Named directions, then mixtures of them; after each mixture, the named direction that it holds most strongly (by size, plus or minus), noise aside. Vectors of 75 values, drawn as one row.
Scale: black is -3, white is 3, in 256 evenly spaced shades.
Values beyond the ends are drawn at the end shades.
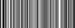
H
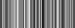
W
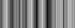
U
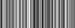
W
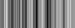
U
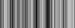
U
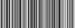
H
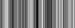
U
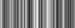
U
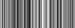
W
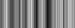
U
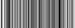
H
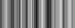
U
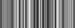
W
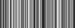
W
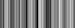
U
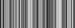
U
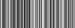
W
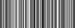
W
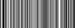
H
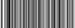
H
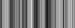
U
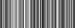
W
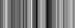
U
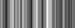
U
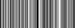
H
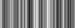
U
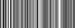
H
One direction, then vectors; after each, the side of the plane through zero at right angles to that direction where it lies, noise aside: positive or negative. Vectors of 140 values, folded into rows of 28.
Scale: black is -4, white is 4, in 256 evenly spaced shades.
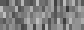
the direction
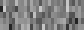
negative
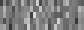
positive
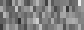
positive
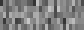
positive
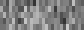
positive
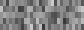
positive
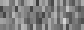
negative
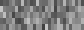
positive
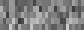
positive
